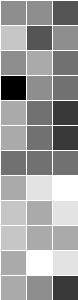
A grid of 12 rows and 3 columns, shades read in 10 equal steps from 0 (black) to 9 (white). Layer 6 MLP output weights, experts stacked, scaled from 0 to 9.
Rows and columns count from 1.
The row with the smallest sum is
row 4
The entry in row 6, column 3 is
2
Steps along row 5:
down down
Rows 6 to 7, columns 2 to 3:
4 2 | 4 4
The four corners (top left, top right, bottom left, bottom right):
5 3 6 2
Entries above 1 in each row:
3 3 3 2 3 3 3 3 3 3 3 3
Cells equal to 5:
6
